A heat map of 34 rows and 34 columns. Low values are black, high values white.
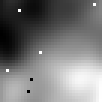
The bottom left is the roughest part. Values rise toward the bottom right. Six lone cells stand out: four far higher and two far lower than their neighbours. The bottom right is the ninth with the highest average.
